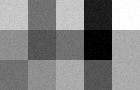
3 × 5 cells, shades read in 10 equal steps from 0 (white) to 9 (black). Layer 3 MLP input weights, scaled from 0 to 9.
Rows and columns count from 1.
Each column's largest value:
5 6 5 9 3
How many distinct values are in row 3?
4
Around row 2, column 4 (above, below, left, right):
8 6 5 3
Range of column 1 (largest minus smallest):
3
